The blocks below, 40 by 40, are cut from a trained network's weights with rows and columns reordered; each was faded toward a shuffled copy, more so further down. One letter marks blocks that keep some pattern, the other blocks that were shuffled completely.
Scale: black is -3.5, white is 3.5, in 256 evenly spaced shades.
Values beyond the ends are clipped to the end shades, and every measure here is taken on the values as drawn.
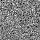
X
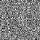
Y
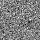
X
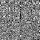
Y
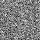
X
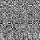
Y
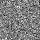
X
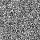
X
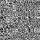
Y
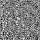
Y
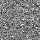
Y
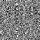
Y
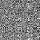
Y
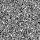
X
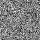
X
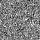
X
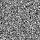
X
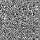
Y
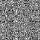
Y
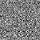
Y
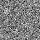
X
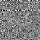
Y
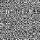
Y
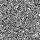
X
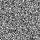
X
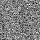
X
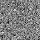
Y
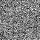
X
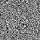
Y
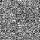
Y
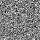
X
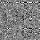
Y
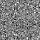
Y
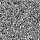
X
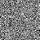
Y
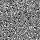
X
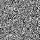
Y
